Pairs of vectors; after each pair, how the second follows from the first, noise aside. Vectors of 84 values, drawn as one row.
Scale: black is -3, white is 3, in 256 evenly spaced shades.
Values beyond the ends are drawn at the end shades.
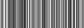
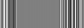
partly zeroed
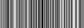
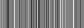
partly zeroed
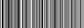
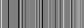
partly zeroed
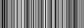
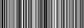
sign-scrambled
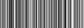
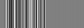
partly zeroed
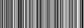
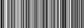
reversed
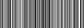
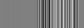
partly zeroed
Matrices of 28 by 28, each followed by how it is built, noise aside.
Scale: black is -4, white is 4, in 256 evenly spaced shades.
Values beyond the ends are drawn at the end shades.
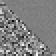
lower triangular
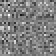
low rank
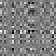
low rank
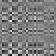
low rank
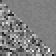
lower triangular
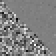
lower triangular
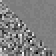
lower triangular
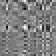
low rank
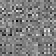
low rank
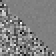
lower triangular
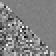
lower triangular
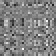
low rank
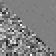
lower triangular
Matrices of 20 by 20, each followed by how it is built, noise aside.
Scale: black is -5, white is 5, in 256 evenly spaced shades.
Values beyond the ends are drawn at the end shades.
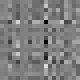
low rank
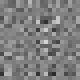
low rank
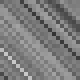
Toeplitz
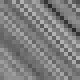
Toeplitz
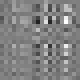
low rank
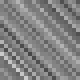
Toeplitz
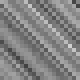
Toeplitz
